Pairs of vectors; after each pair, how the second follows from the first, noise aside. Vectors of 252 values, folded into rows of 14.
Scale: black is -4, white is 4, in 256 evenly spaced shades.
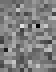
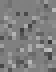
partly zeroed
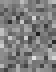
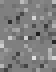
partly zeroed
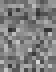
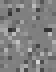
partly zeroed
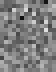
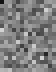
shuffled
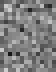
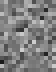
shuffled
